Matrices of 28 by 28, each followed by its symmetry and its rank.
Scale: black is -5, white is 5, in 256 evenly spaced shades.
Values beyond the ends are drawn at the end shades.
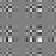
symmetric, rank one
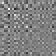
symmetric, rank three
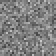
neither, full rank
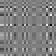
neither, rank one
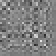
symmetric, rank three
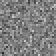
neither, full rank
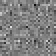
neither, rank five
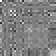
symmetric, rank three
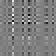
neither, rank one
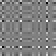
symmetric, rank one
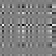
neither, rank one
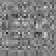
neither, rank five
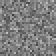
neither, full rank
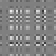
symmetric, rank one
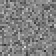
neither, full rank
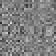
neither, rank five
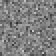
neither, full rank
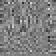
neither, rank five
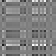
neither, rank one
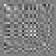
symmetric, rank three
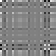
symmetric, rank one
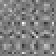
symmetric, rank three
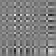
symmetric, rank one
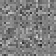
neither, rank five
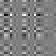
neither, rank one
